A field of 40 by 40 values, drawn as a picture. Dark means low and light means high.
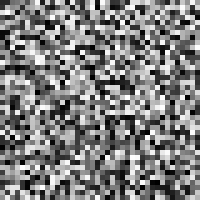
No single row or column stands out from its neighbours. The grain is fine, like static. There is no seam. Overall the values sit about 50% of the way up the scale. The values spread evenly over their range.
